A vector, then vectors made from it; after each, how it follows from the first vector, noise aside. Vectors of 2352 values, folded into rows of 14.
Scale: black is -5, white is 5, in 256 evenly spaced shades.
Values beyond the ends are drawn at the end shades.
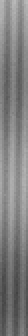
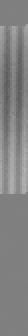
partly zeroed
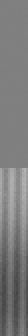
partly zeroed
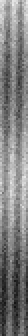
scaled up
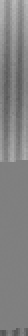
partly zeroed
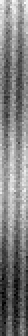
scaled up
